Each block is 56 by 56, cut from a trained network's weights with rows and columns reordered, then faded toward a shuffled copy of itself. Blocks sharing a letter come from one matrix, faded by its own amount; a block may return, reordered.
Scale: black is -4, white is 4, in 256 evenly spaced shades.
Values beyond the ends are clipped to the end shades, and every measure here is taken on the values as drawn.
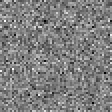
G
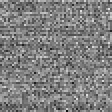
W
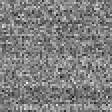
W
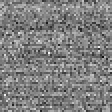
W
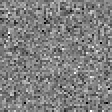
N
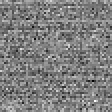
W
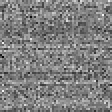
W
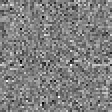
G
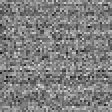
W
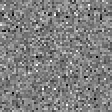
N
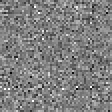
G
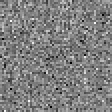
N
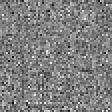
G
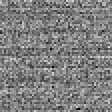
W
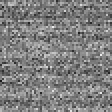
W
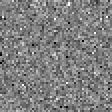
N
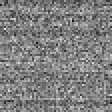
W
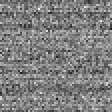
W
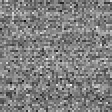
W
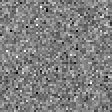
N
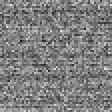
W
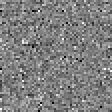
N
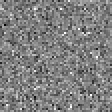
G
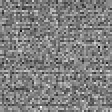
W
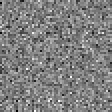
G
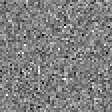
N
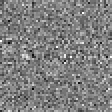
G
